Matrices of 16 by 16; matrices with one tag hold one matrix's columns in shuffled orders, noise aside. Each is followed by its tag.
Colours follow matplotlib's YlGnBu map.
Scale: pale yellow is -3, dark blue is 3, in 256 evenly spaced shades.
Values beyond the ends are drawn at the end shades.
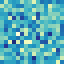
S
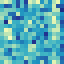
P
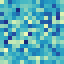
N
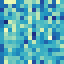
P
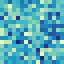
S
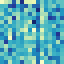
P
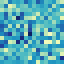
S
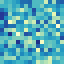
N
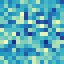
N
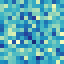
S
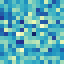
N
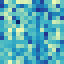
P
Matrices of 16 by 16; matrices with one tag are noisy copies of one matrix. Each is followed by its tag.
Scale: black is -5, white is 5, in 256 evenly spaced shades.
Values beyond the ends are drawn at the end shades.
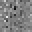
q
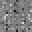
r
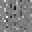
q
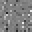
r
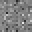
r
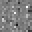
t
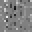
q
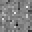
t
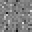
r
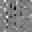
q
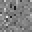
q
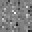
t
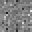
r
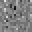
q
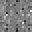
r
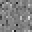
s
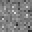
t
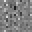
q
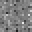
r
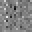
q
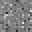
r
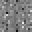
r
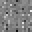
r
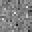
t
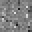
t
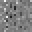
q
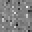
t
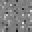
r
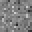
t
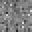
r
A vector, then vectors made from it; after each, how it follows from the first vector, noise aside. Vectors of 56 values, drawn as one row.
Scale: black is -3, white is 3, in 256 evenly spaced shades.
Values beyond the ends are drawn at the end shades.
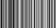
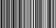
sign-scrambled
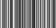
sign-scrambled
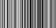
wrapped around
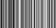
copied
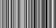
wrapped around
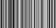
copied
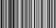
copied
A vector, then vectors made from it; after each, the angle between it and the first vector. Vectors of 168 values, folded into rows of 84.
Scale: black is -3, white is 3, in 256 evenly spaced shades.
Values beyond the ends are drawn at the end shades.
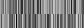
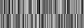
orthogonal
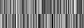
partly opposed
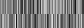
nearly parallel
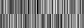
partly aligned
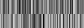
orthogonal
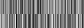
nearly parallel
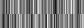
partly opposed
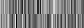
nearly parallel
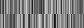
orthogonal
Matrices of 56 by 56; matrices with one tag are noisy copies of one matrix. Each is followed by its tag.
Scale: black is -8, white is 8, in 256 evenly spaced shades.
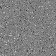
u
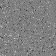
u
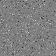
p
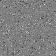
p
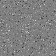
p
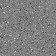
u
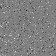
u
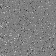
u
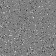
u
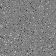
u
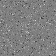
p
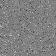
u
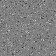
p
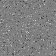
p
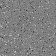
u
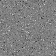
p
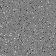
u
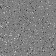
u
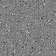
p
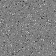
p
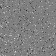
u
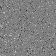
u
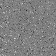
u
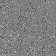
u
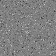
p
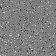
u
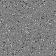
p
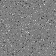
p
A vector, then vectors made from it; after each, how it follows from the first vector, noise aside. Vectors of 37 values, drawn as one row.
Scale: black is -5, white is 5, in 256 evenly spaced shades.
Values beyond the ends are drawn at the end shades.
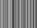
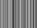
copied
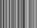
reversed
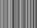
copied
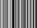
scaled up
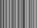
reversed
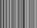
reversed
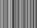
copied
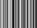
scaled up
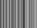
reversed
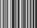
scaled up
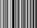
scaled up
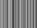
copied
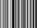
scaled up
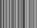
reversed
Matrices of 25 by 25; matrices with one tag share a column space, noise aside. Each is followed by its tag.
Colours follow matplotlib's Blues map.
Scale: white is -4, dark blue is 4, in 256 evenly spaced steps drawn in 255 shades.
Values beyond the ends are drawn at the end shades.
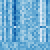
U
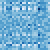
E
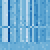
U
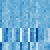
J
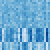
J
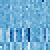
J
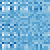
E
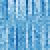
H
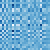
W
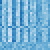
U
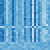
U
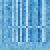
U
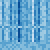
U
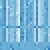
U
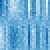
H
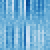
H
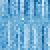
H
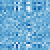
E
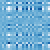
E
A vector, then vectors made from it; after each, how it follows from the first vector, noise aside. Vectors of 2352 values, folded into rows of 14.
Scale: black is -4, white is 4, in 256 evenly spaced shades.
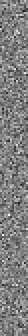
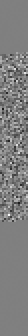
partly zeroed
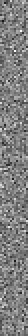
wrapped around
